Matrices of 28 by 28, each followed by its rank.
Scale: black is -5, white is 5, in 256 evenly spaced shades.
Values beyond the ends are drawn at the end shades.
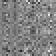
five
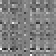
three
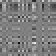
two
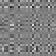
two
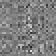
five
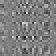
three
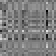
two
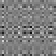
two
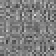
five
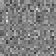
five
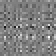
three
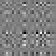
two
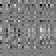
three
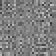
five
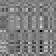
two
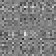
five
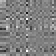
three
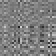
three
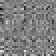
three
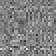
five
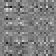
three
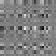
two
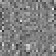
five
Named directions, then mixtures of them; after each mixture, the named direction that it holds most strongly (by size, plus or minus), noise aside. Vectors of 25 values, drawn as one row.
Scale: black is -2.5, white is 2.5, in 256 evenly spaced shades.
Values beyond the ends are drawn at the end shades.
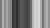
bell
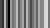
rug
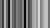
rug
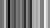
rug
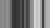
bell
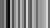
rug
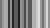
bell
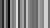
rug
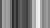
bell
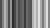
bell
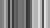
bell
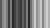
bell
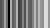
rug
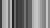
bell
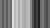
bell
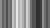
bell
